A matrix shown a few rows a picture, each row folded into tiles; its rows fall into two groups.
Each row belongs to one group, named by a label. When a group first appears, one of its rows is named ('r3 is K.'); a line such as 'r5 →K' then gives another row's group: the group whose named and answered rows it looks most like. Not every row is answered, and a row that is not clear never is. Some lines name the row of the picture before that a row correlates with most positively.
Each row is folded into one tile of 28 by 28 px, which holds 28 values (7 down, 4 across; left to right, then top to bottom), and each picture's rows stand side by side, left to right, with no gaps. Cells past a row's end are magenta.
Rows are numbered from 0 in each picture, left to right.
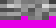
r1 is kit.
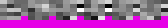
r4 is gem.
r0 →kit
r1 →kit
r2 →gem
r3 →gem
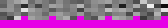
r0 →gem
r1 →kit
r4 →kit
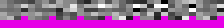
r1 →kit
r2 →kit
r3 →kit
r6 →gem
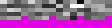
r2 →kit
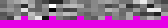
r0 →gem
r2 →kit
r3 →gem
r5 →kit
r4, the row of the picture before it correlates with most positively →1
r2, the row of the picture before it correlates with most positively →2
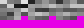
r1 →kit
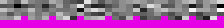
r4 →gem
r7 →gem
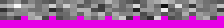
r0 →kit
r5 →gem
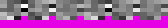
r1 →gem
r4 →gem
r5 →gem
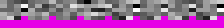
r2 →kit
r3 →kit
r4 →gem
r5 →gem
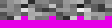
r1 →kit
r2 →gem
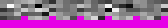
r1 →kit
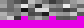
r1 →kit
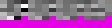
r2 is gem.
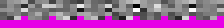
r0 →gem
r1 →kit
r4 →gem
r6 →gem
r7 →gem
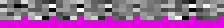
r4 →gem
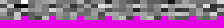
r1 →gem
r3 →kit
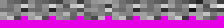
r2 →kit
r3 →gem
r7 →kit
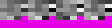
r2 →gem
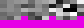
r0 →gem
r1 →gem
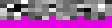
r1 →gem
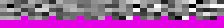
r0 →kit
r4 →gem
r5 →kit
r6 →gem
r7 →kit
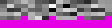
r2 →kit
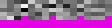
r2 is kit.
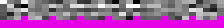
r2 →kit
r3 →kit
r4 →kit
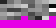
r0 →kit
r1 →gem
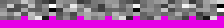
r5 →gem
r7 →gem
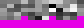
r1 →gem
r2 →kit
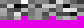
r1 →kit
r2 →kit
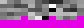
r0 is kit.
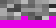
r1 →gem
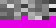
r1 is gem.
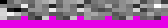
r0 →kit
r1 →gem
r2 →gem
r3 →kit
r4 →gem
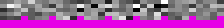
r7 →kit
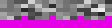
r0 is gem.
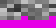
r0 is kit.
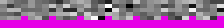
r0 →kit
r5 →gem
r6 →gem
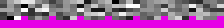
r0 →gem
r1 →kit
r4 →kit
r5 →gem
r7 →kit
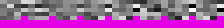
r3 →gem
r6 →gem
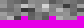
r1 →kit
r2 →kit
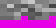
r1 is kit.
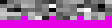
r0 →kit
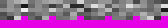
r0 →gem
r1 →gem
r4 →kit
